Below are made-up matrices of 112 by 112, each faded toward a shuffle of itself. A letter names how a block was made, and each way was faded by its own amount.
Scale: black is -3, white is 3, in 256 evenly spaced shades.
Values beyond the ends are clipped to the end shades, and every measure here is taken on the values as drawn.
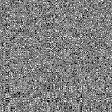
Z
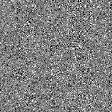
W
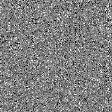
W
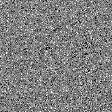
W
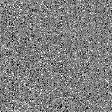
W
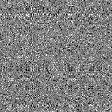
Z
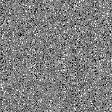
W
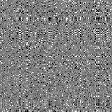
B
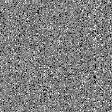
W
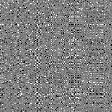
B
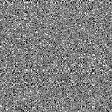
Z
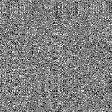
Z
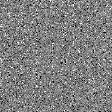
W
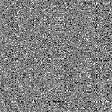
Z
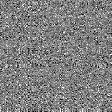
Z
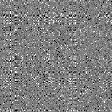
B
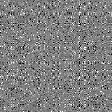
B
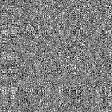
Z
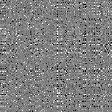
B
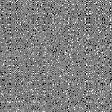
B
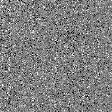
W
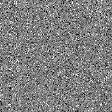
W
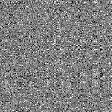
Z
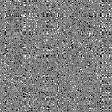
B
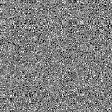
Z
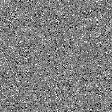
W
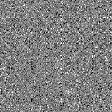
Z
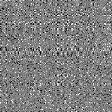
B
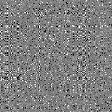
B
